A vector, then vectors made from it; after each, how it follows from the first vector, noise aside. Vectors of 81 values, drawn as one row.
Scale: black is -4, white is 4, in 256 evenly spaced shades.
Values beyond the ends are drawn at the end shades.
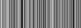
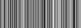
wrapped around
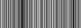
sign-scrambled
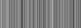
shrunk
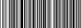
scaled up
